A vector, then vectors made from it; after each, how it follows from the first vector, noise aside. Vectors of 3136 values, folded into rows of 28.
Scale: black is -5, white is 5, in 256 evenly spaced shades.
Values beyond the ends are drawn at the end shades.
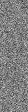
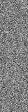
negated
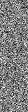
scaled up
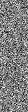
scaled up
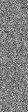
copied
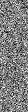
scaled up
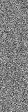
copied
